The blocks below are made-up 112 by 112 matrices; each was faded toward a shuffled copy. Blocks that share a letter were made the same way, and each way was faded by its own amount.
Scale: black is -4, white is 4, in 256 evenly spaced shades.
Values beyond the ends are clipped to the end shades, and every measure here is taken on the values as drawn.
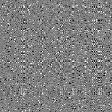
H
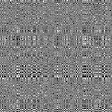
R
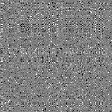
H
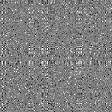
H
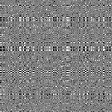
R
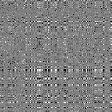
R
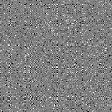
H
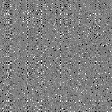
H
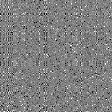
H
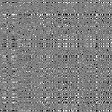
R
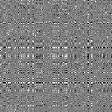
R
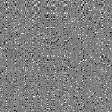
H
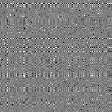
R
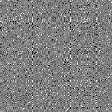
H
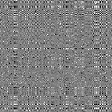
R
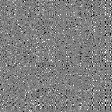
H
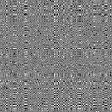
R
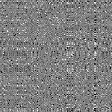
H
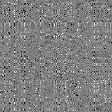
H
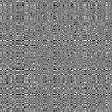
R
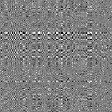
R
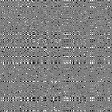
R
